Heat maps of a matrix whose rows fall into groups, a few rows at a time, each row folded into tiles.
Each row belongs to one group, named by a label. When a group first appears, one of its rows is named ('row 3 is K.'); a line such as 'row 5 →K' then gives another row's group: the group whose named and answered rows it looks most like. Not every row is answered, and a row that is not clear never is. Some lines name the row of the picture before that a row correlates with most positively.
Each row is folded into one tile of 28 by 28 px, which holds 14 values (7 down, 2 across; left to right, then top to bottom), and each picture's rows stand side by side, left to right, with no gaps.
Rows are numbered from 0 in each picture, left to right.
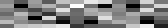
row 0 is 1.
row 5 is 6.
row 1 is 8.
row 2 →6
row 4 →1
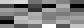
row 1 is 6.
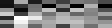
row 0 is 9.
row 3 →1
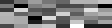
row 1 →8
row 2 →9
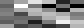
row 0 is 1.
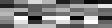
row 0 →9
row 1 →8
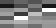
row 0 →9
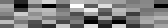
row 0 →1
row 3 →6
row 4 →6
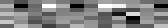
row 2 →1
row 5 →1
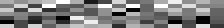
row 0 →6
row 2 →8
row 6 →6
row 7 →6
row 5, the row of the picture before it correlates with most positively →1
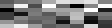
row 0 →8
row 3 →6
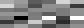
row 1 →9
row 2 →8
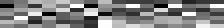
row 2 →6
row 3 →9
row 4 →8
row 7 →8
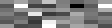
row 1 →9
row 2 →1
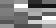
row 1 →9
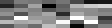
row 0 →9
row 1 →1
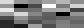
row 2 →6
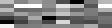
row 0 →6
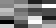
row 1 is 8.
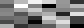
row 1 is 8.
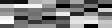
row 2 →9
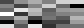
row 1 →6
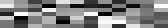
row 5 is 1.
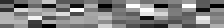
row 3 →1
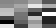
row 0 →6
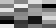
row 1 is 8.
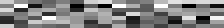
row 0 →6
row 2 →1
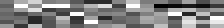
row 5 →1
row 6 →9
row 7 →9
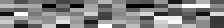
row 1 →1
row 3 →9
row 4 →1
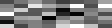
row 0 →6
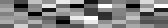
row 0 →1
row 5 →6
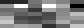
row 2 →1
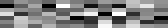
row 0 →9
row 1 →1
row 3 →9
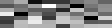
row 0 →9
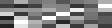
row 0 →9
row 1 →9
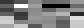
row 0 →8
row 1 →1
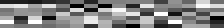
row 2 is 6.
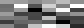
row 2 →6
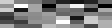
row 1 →1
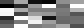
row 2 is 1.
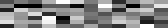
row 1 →9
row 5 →6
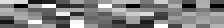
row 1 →8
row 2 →9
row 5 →9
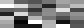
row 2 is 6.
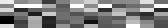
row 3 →6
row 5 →6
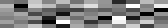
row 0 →1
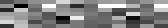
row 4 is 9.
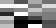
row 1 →6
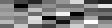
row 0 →1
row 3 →8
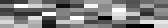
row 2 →9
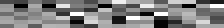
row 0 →1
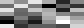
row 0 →6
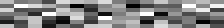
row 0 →6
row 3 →8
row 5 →9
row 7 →6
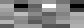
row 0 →1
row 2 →1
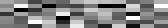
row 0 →6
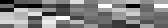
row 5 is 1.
